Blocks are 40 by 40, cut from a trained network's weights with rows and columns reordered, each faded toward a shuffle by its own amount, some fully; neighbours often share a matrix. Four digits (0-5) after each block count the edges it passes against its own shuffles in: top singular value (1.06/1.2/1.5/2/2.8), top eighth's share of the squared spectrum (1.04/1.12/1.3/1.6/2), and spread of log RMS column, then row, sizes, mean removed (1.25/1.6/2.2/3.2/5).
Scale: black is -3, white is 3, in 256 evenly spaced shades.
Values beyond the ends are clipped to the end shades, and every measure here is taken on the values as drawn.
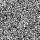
1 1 0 0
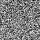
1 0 0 0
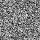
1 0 0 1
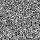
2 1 0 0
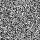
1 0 0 0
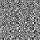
4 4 2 2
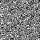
2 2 0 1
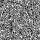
0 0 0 0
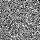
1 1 0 0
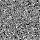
1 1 0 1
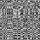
4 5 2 3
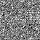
2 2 0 1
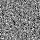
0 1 0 0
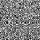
3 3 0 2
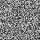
2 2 0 0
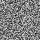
0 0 0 0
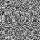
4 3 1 0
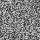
0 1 0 0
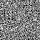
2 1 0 0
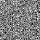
3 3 1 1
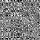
4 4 2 2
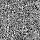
0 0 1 0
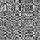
4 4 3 2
